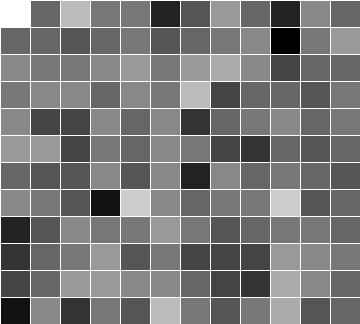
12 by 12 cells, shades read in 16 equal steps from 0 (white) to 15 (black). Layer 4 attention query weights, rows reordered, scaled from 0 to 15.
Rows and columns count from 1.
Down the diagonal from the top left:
0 9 8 9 9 7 13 8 9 6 7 9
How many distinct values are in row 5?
5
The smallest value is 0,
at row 1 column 1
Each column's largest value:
14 11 12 14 10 13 13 11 12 15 10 10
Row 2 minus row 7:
0 -1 0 2 -2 3 -4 1 -2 7 -1 -4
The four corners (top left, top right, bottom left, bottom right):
0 9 14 9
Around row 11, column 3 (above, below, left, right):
8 12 9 6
